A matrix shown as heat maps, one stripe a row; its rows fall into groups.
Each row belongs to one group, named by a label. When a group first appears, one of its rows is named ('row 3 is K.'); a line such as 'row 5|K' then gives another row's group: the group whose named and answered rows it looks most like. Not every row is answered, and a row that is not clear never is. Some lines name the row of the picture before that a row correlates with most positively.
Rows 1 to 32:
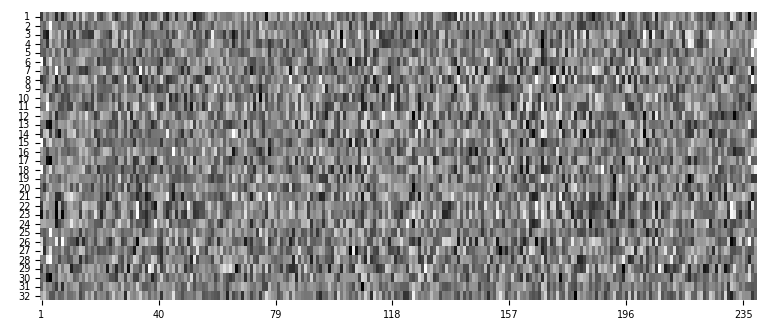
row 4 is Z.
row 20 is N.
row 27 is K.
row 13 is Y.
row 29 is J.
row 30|Y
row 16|Z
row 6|K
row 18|K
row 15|K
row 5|N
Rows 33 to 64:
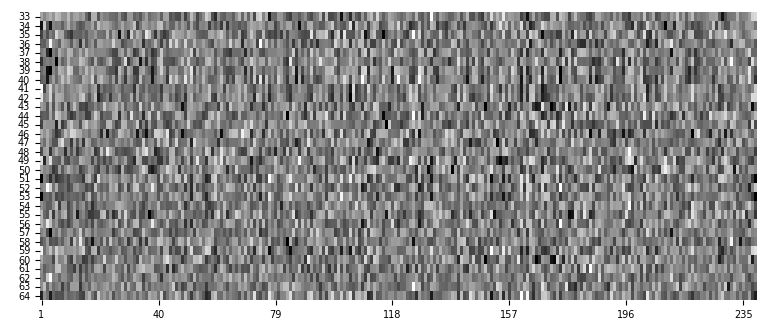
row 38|N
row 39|Y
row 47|N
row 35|Z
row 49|K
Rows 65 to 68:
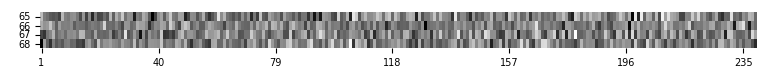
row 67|N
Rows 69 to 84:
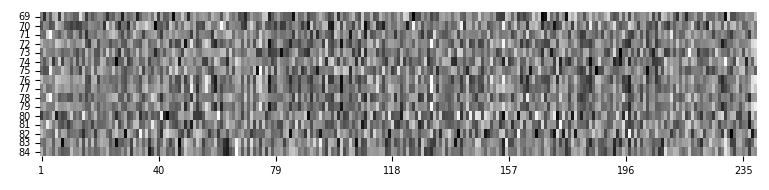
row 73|Z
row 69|N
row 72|K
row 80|N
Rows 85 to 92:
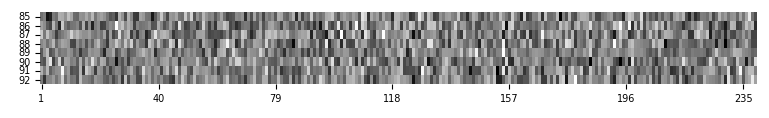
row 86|J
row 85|Y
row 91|N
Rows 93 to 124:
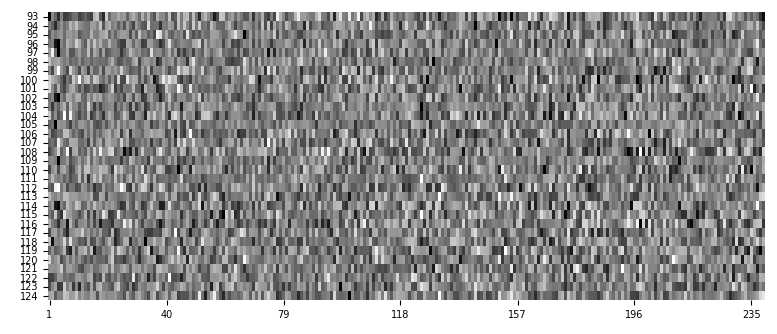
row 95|J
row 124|K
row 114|Y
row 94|Y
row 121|J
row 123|Z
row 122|N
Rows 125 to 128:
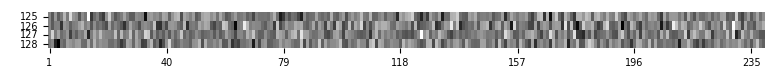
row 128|Y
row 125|N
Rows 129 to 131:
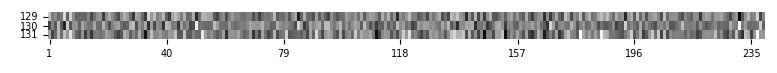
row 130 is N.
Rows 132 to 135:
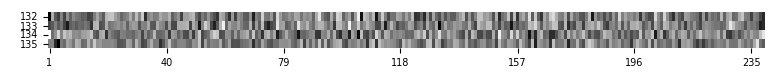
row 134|K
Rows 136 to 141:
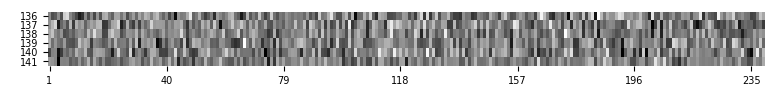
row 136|Z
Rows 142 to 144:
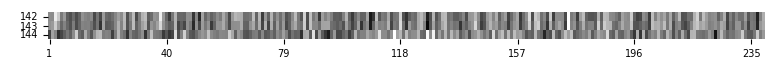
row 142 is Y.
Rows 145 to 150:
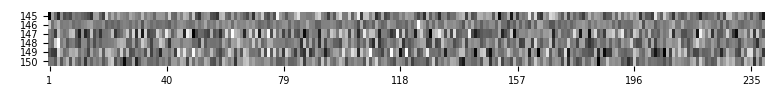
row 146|K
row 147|J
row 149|Y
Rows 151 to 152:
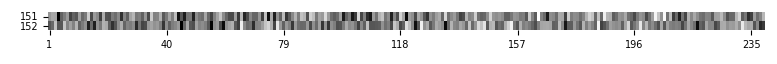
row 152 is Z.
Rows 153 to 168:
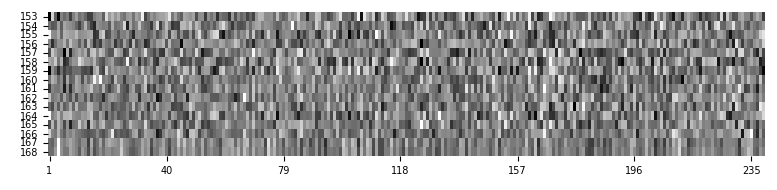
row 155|K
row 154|Z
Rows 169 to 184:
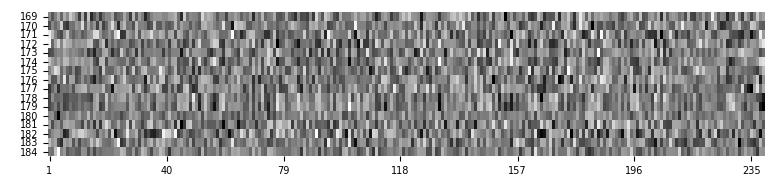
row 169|N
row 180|Y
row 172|K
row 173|Z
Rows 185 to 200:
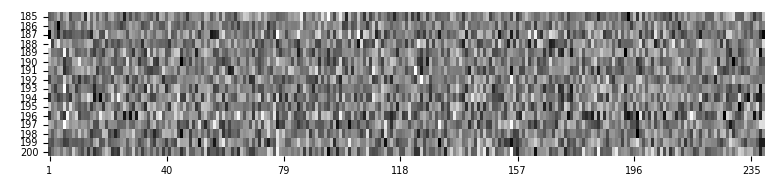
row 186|Y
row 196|J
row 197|K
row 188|K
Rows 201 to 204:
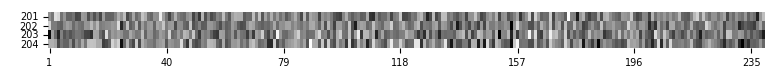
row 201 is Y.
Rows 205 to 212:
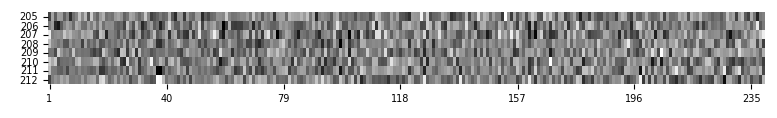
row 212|J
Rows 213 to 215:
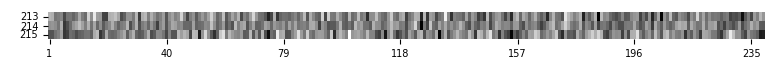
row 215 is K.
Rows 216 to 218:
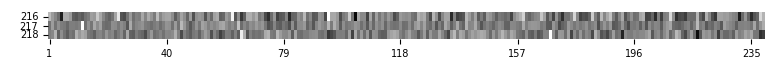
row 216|Z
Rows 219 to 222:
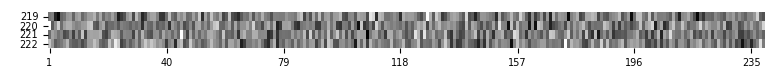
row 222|Z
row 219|Y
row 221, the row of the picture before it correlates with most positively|217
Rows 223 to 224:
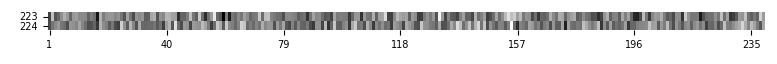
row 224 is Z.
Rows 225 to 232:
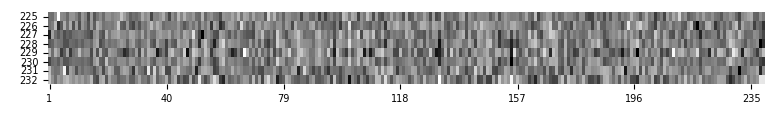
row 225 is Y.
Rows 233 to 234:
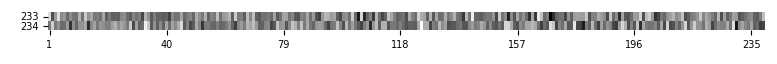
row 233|K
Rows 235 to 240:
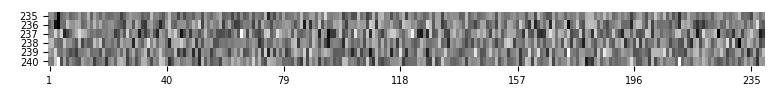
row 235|Y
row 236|Y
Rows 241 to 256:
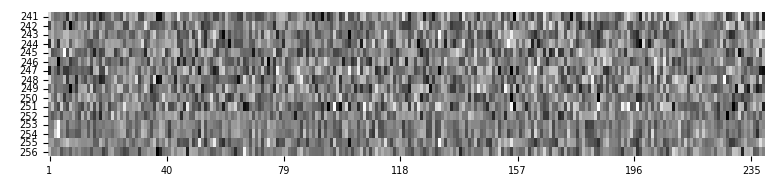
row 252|N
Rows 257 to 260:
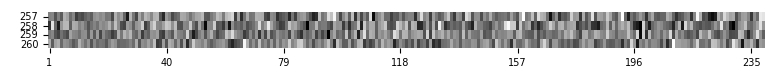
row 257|Z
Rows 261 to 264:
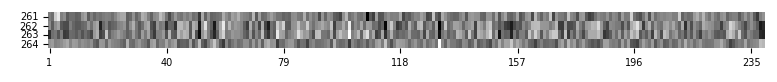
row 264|K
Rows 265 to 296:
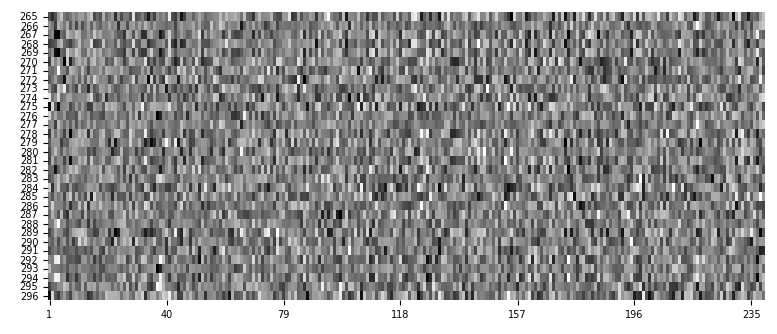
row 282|Y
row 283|J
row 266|Z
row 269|Y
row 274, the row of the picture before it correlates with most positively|264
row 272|N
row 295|J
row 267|Y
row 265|N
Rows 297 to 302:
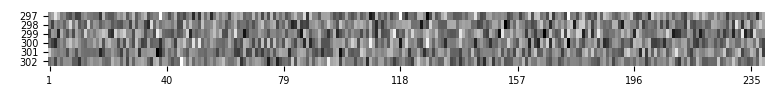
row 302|Z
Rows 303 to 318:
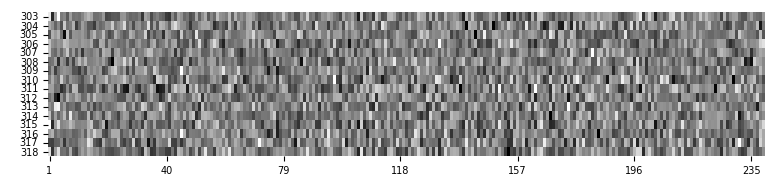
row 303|K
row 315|K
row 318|K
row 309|Z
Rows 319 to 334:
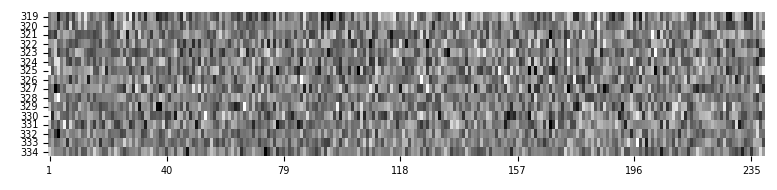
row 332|Y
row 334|Z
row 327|Y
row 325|K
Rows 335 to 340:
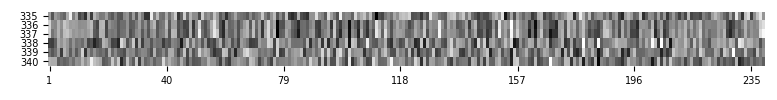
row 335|N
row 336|K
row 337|K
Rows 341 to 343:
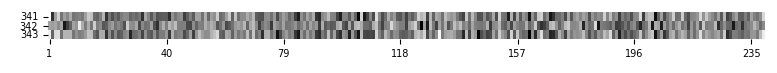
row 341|K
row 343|K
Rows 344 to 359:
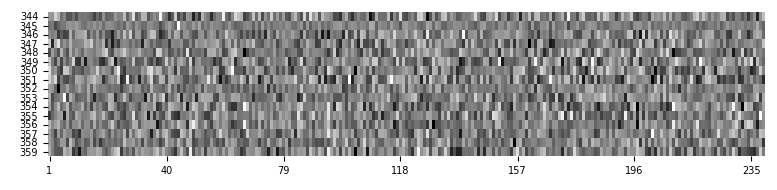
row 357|Z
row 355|N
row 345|Y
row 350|Z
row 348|J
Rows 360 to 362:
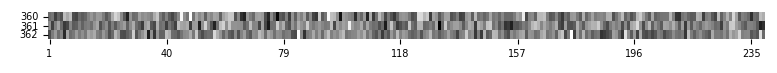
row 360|Z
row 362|N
